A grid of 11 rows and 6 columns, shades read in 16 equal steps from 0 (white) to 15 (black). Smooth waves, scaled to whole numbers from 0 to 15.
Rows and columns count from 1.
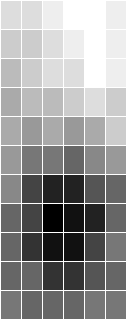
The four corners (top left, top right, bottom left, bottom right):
2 1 8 8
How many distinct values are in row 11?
2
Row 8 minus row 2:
6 8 13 13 13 8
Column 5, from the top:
0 0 0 2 5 7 10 13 11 10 8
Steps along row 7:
up up same down down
